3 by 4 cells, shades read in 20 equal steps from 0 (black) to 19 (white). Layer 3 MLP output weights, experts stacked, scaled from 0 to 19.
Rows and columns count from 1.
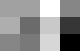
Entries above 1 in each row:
4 4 3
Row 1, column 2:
12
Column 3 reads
19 15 16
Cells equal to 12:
2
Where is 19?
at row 1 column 3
